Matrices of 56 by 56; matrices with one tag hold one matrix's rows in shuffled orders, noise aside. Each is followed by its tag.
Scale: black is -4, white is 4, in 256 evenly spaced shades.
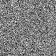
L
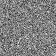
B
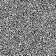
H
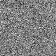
L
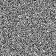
B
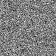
B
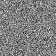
H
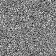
L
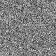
H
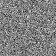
H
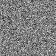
B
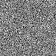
H
